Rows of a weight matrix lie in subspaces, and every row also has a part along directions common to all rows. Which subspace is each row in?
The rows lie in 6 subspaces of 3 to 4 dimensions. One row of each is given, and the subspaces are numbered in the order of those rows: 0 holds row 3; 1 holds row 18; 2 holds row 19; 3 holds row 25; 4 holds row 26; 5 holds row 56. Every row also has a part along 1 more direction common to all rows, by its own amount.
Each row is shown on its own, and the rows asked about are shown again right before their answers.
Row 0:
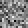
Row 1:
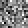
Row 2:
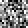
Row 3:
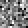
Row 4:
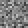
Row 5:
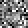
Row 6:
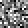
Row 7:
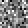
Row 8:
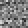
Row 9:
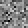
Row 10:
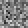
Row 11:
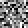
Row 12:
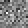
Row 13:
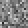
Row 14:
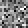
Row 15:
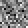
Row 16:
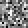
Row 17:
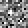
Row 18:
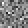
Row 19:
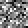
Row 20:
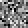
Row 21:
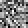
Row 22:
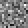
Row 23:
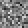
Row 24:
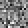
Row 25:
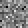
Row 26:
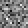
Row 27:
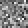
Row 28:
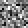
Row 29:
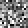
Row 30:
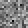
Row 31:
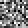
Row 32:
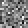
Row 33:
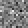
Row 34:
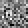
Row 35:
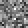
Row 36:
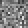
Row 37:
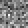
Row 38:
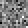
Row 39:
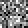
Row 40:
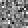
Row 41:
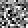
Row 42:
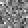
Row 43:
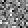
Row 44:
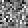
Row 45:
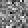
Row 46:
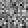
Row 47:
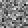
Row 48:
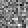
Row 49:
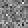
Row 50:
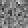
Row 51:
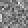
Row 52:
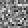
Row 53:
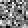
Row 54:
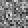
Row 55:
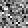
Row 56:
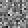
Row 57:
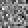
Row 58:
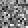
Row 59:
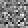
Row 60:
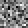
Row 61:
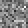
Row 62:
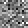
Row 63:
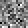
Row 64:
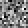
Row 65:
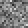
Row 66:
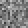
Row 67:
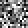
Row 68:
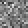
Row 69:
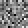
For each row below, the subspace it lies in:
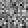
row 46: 0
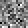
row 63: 0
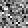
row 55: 4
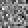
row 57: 4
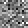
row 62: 4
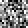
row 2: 1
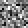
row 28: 0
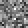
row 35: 5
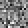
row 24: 2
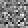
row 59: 4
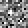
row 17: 5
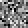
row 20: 3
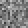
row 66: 2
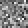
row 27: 4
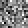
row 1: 1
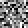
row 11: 3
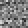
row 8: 2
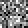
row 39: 4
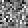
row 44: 1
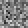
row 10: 2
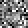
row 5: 1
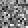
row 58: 4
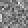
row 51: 0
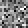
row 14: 3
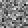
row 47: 5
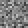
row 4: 5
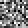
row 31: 5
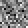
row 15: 0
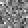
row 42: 1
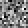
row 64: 3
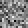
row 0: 3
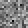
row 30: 0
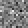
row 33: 5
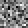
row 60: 0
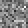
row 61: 3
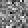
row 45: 5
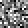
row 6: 5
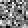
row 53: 5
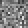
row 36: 1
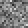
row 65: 2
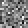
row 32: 1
